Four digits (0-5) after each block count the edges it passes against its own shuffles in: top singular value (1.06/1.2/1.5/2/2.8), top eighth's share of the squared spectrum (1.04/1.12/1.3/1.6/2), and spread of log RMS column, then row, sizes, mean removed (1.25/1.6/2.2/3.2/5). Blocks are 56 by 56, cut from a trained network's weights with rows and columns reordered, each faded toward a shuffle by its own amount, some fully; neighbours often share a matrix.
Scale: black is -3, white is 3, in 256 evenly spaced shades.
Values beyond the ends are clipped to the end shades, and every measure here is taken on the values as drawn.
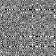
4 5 2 3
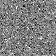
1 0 0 0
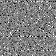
3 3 0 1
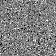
1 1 0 0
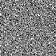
3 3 1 2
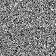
0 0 0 0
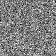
0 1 0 0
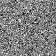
0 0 0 0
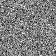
1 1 0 0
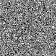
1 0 0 0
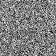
1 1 0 0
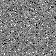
0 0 0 0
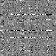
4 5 1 3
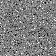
0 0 0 0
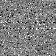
2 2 0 1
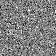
0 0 0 0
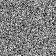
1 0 0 0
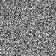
3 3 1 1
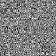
3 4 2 2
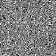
2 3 1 1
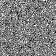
1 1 0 0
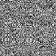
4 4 2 2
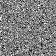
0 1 0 0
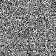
1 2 0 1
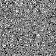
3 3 0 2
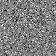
2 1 0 1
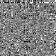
3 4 2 2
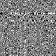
3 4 1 2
